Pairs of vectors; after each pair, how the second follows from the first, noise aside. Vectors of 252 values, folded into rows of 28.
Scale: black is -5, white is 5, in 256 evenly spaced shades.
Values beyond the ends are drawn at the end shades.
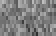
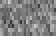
wrapped around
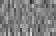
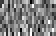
scaled up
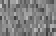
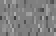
partly zeroed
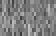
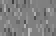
partly zeroed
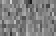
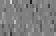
partly zeroed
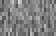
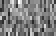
scaled up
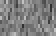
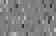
partly zeroed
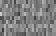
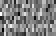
scaled up
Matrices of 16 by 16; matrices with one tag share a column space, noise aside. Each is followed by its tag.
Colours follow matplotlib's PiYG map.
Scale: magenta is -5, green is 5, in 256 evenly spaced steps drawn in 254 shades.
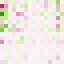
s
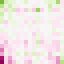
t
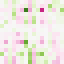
t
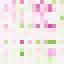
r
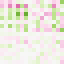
s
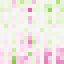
t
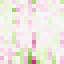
t
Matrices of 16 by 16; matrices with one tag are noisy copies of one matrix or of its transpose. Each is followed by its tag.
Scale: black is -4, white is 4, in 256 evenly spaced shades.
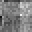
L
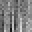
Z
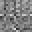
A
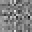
A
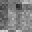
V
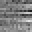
Z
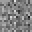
A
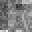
V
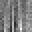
Z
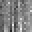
Z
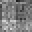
L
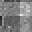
L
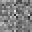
A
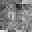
V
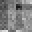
V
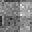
L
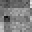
V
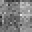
L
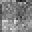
L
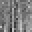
Z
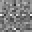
A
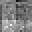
L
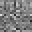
A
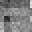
V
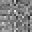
A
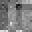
V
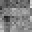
V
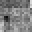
V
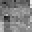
V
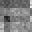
V
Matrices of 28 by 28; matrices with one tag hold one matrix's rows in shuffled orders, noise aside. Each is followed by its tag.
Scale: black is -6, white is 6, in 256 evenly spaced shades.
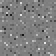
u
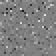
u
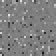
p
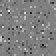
p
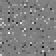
p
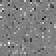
p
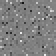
u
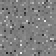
u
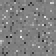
u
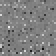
p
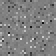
p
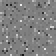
u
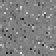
u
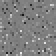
u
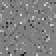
u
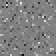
u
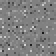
p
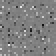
p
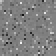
u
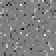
u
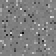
u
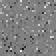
u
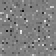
u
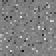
u
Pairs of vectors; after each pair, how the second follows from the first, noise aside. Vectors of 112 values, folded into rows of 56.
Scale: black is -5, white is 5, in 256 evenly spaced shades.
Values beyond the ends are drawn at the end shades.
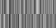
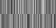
shuffled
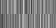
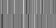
partly zeroed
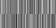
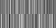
shuffled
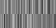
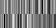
scaled up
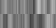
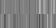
partly zeroed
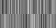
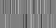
partly zeroed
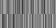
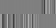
partly zeroed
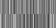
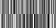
scaled up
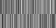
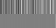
partly zeroed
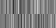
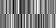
scaled up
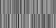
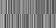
shuffled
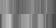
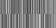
shuffled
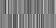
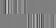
partly zeroed
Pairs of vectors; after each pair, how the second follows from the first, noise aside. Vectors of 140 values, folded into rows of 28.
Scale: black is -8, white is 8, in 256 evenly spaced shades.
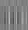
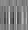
scaled up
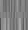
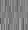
sign-scrambled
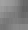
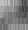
scaled up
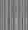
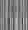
scaled up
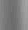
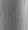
scaled up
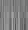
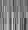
scaled up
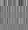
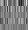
scaled up
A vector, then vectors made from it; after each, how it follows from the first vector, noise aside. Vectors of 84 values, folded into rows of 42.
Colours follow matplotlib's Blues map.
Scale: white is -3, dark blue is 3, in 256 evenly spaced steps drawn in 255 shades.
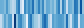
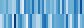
copied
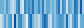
copied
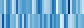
reversed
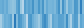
shrunk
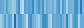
shrunk
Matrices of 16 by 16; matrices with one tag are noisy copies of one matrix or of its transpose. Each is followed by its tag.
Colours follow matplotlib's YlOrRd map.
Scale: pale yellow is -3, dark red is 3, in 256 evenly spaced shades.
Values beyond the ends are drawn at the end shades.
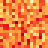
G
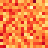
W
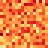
W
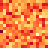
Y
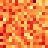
W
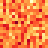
G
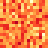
G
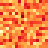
G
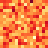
Y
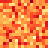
Y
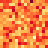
Y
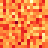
G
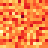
G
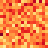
W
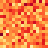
W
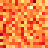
W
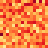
W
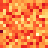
Y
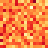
W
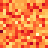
Y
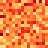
W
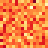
W
